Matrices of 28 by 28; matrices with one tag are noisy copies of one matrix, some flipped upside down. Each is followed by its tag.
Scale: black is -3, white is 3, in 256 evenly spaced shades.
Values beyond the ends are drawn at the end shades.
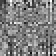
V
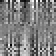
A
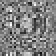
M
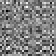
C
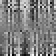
A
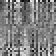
A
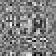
M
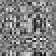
M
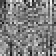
V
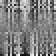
A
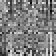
V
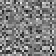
C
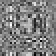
M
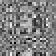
M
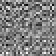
C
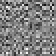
C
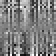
A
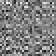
C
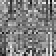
V
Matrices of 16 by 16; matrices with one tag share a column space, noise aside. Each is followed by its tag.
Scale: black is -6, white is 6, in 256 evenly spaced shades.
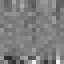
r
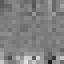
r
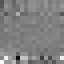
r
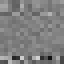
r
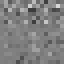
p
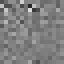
p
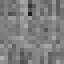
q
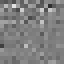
p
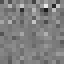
p
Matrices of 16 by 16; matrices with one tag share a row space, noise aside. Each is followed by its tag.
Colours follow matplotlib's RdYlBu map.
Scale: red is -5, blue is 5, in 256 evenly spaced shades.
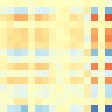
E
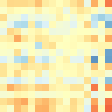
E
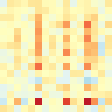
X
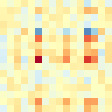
X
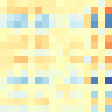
E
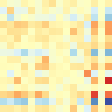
E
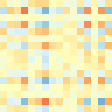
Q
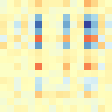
X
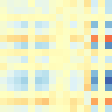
E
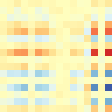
E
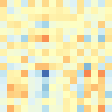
Q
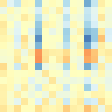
X
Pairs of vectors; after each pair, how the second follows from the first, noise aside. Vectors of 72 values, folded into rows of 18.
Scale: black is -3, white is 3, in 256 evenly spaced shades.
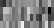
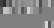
partly zeroed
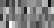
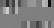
partly zeroed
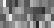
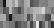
negated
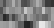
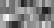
wrapped around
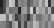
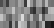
shuffled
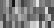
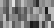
negated
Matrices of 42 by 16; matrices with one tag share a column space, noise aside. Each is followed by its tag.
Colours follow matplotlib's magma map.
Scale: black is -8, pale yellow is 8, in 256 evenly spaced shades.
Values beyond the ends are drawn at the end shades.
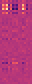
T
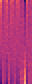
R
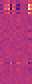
T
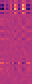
T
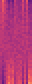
R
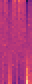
R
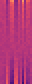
R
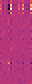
T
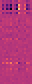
T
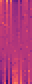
R
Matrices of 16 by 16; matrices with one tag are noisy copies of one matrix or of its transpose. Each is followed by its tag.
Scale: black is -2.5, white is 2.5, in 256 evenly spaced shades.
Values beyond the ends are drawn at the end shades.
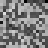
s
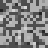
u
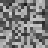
u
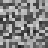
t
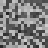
s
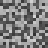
t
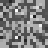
u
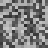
s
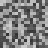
s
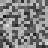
s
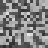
u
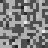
t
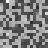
t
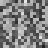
s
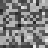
u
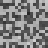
t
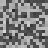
s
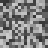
u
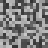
t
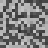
s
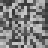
u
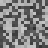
s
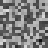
t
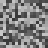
s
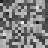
u
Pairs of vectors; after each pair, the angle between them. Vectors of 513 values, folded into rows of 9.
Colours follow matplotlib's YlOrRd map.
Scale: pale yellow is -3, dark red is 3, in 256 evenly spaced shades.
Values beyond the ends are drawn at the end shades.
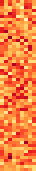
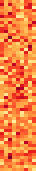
nearly parallel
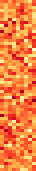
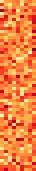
partly opposed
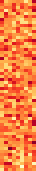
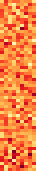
partly opposed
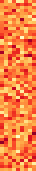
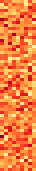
partly opposed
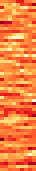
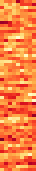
nearly parallel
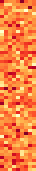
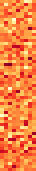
orthogonal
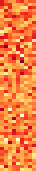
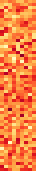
nearly opposite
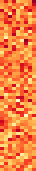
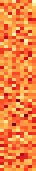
nearly opposite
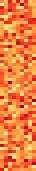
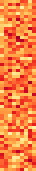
orthogonal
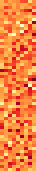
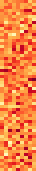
nearly parallel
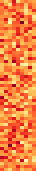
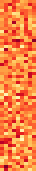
orthogonal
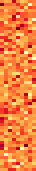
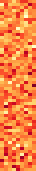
partly opposed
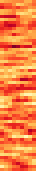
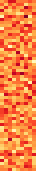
orthogonal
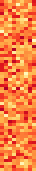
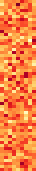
nearly opposite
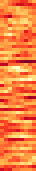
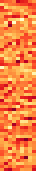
partly aligned
